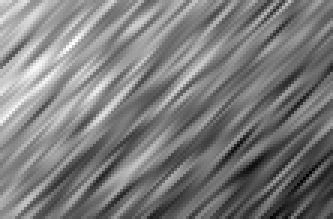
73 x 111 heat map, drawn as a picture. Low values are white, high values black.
Histogram: bell-shaped. Odd rows or columns: none. Mirror symmetry: none. Slope: up to the bottom right. Grain: diagonal, up to the right. Ninth with the highest average: bottom right.
